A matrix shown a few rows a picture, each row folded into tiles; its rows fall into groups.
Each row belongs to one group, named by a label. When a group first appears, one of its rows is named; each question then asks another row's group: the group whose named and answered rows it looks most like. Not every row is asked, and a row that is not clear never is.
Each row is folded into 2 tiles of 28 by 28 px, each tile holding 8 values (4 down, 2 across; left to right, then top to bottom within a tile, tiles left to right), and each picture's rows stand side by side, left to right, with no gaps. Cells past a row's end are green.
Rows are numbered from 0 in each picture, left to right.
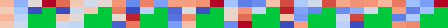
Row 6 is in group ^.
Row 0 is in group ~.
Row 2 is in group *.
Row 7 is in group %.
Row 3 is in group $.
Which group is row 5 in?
~
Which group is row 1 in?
^
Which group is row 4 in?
*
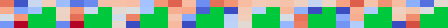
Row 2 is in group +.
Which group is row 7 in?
*
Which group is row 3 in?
+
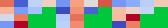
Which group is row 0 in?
*
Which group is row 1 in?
$
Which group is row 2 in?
*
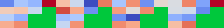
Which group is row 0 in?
%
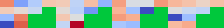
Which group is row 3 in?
%
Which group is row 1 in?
*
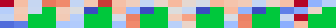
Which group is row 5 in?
^
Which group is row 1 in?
~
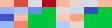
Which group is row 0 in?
$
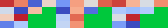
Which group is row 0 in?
^
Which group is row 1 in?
$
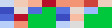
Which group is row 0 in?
$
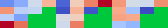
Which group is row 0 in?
%
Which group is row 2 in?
~
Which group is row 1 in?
$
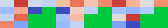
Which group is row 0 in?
+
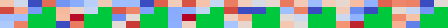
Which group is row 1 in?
*
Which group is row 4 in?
~
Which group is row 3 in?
^
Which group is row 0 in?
%
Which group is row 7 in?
+
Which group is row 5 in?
+
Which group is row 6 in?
%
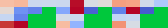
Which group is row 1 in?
+
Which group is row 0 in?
%
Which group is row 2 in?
+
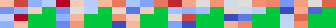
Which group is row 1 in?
^
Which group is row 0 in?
^
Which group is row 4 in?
%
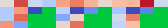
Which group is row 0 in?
+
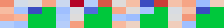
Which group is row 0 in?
~
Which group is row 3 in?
+
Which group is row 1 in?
$
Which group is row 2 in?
%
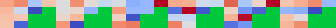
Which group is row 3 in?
+
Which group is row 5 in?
$
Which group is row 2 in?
%
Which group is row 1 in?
+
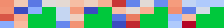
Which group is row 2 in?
*
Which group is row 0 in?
~
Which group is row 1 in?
$
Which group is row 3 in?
*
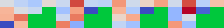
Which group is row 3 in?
+
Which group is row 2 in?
~
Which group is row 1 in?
+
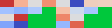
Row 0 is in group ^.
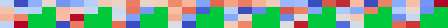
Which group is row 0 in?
*
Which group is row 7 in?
%
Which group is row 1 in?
*
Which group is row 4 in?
$
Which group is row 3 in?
+
